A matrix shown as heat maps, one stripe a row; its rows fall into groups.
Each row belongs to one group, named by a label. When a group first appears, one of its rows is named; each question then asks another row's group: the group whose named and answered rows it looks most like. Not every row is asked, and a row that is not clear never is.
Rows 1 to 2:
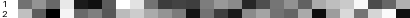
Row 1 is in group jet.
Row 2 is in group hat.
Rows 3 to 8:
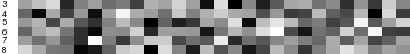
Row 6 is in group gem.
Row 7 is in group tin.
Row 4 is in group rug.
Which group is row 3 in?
tin
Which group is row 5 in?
jet
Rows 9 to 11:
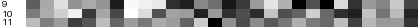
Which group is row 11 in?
tin
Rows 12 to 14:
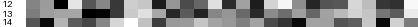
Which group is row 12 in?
jet
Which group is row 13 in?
jet
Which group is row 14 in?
rug
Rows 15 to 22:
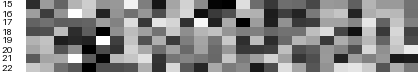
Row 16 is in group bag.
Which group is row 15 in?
bag
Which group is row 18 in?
rug
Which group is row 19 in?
tin
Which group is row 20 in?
jet
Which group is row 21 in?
gem
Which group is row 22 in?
jet
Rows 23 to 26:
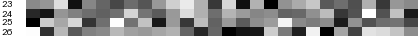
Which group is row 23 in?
tin
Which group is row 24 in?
rug
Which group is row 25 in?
gem
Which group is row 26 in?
hat
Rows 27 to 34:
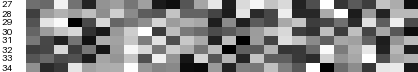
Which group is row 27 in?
gem
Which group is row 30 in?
gem
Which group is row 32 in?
rug
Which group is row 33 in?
tin
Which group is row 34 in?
hat
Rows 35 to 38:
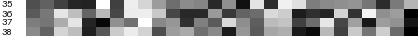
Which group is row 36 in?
hat
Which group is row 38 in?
gem
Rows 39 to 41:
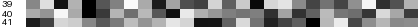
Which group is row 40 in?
gem
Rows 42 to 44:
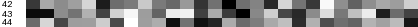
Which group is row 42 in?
bag
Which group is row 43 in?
rug
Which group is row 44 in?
hat
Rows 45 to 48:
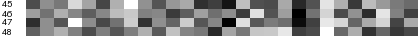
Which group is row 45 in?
bag
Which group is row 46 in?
gem
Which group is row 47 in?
bag
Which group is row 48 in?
gem
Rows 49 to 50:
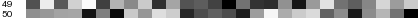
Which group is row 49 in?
bag
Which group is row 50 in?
hat
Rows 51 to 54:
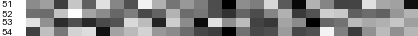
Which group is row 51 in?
hat
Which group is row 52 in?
bag
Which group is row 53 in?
jet
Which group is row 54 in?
bag
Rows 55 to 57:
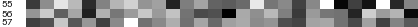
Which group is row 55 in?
gem
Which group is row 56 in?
hat
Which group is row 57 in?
rug
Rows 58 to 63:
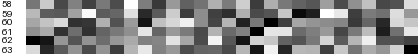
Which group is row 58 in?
jet
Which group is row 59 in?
bag
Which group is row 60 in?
tin
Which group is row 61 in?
jet
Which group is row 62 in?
rug
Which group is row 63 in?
hat
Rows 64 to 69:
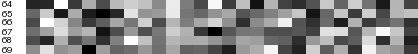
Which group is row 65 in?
jet
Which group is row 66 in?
gem
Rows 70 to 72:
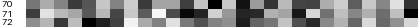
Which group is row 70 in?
tin
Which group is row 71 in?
hat
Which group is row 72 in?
jet
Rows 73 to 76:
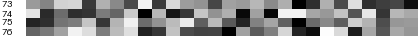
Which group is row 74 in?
tin
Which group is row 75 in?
rug
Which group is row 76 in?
bag
